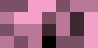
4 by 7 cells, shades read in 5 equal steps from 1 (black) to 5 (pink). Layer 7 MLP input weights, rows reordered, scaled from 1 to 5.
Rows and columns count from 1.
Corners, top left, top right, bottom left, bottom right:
3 4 4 5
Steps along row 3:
up same down up down up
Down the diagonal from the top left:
3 5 4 1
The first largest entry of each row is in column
3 2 7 7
